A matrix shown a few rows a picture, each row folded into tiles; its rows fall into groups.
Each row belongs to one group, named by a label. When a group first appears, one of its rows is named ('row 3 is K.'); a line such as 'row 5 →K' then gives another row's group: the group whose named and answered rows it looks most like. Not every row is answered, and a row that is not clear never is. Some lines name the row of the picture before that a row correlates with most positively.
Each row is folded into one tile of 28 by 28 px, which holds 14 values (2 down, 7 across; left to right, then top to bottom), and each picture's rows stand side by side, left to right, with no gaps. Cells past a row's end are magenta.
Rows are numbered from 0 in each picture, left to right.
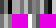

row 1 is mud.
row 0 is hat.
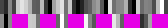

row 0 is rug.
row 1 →mud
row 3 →mud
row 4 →mud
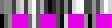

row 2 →rug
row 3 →rug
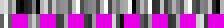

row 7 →mud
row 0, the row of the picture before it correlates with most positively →1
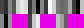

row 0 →rug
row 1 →hat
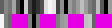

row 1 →rug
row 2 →hat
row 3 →mud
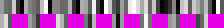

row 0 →mud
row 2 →mud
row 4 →rug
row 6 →hat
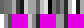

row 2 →hat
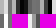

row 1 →mud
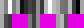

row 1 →rug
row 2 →mud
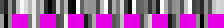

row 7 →rug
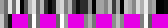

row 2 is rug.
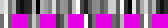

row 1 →hat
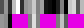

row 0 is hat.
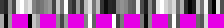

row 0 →rug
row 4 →mud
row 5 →rug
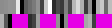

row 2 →rug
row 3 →hat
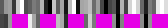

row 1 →mud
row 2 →hat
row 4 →rug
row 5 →rug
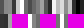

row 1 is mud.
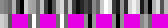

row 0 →mud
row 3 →rug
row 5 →hat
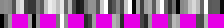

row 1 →rug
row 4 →hat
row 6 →hat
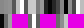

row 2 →hat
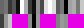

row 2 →hat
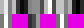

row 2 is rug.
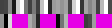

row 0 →rug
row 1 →hat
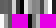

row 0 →mud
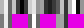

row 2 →hat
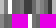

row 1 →mud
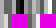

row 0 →mud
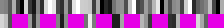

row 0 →mud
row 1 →rug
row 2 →rug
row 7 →mud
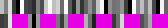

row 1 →rug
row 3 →hat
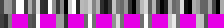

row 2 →hat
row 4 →mud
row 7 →mud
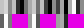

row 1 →mud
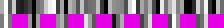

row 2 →hat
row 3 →mud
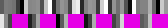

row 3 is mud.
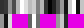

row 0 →rug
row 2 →hat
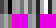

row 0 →hat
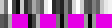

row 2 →rug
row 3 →rug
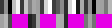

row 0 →hat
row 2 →hat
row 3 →hat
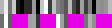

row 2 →mud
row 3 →hat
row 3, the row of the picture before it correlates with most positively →3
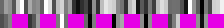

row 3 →rug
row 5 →rug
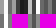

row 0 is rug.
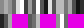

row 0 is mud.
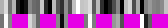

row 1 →mud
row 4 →hat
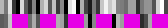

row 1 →hat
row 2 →hat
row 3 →rug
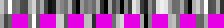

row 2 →mud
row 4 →hat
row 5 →rug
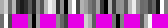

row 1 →rug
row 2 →hat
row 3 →mud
